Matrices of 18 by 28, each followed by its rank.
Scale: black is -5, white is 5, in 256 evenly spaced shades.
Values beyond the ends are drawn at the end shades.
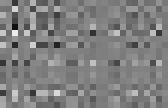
two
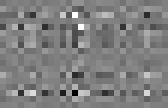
two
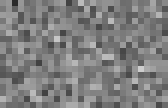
full rank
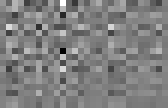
two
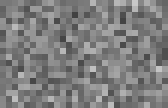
full rank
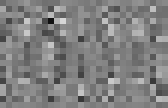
three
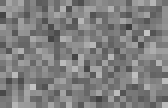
full rank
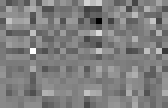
three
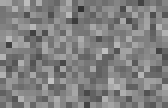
full rank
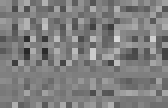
three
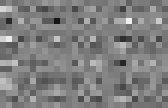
three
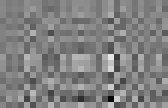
two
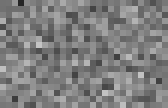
full rank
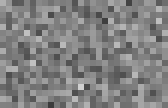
full rank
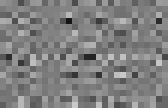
three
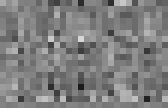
three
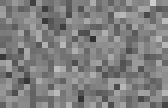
full rank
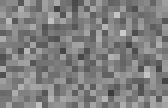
full rank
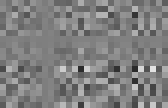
two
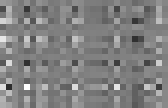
two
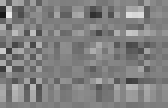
two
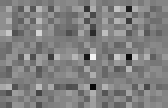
two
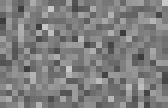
full rank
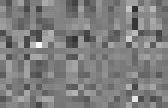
three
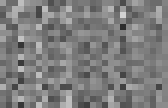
three
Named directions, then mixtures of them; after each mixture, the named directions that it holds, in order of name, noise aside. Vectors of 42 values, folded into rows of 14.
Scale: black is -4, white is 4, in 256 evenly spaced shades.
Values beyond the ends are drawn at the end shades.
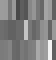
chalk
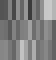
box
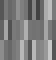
box, chalk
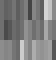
box, chalk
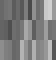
box, chalk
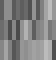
box, chalk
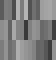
box, chalk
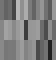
chalk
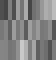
box, chalk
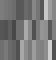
box, chalk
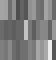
chalk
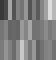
box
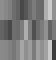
box, chalk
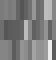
box, chalk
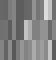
box, chalk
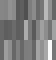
chalk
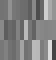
box, chalk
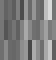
box, chalk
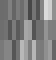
box, chalk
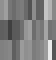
box, chalk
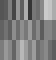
box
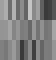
box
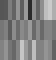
box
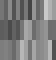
box, chalk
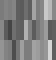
box, chalk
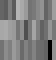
chalk
